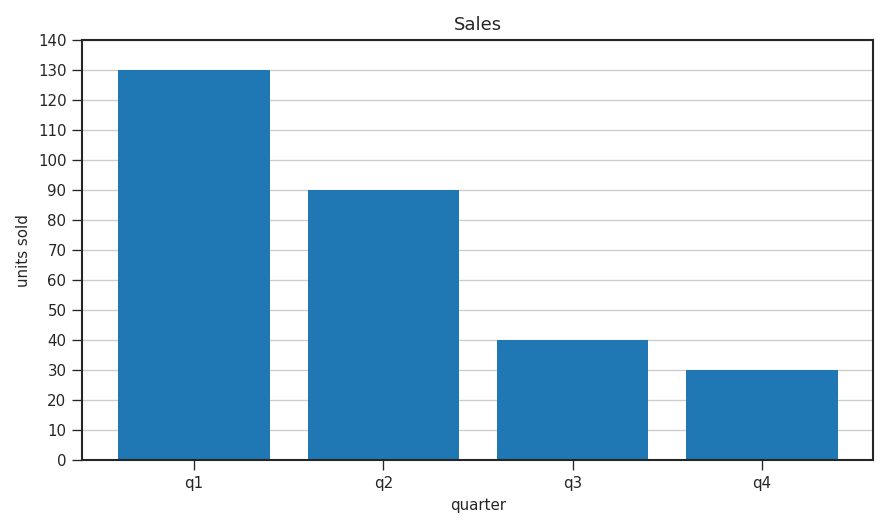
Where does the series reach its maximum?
q1
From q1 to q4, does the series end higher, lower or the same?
lower
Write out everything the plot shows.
Title: Sales
x-axis: quarter, ticks q1 q2 q3 q4
y-axis: units sold, ticks 0 10 20 30 40 50 60 70 80 90 100 110 120 130 140
Values:
130 90 40 30
